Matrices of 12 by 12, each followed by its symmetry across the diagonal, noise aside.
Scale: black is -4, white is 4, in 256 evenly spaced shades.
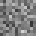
antisymmetric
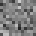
neither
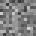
neither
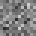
antisymmetric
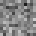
neither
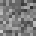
neither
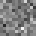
neither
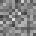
symmetric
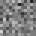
antisymmetric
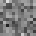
neither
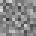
symmetric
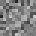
symmetric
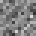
symmetric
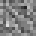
antisymmetric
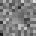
antisymmetric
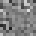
antisymmetric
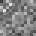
symmetric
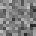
neither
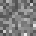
symmetric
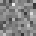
neither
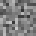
antisymmetric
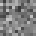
antisymmetric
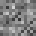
symmetric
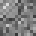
symmetric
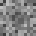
symmetric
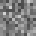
neither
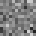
antisymmetric
